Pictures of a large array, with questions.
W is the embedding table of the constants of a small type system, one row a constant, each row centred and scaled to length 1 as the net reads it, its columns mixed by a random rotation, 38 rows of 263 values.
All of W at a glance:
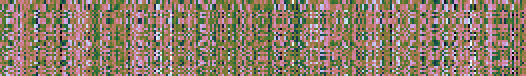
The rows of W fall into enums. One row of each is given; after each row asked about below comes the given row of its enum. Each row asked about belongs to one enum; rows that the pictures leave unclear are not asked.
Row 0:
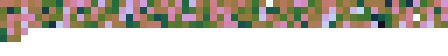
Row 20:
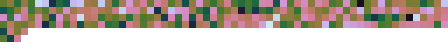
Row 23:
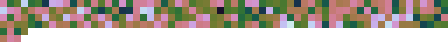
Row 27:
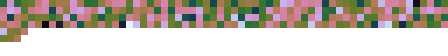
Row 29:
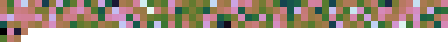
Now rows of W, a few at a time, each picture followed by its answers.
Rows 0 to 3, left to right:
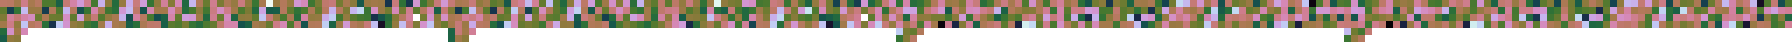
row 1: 0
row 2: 27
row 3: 27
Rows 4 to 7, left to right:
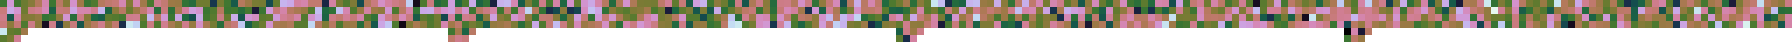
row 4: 27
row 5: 23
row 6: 20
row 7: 29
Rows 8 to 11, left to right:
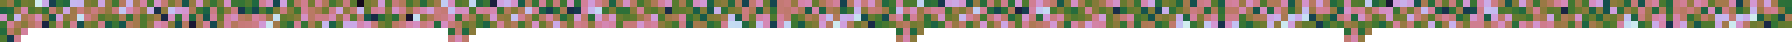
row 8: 20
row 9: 23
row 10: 23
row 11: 23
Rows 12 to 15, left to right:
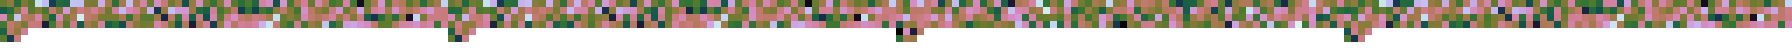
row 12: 20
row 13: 20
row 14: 29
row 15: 20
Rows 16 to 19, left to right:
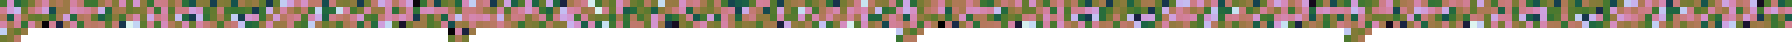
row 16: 27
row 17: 29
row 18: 27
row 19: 27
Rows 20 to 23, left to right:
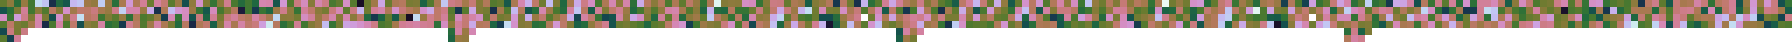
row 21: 0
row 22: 0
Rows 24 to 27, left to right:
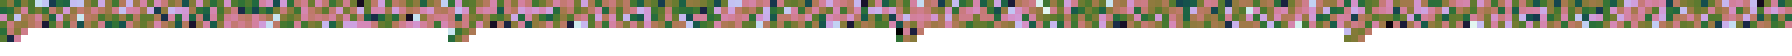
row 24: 20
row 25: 27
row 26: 29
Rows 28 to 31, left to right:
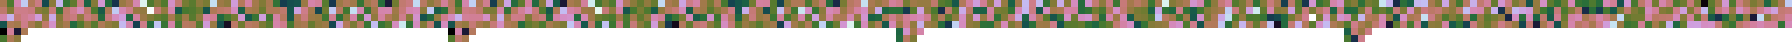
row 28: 29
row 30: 0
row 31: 20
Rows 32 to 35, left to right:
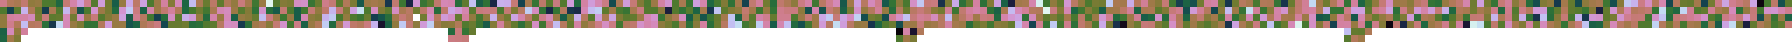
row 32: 0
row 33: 23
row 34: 29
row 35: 27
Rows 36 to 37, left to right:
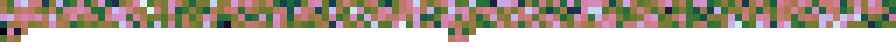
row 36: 29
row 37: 23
